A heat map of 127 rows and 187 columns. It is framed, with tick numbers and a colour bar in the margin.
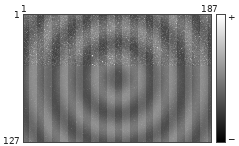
The bottom part is calmer, past a seam about 40% of the way down. Stripes running up and down repeat 12 times from left to right. The values follow a bell shape. Rings spread out from the centre.
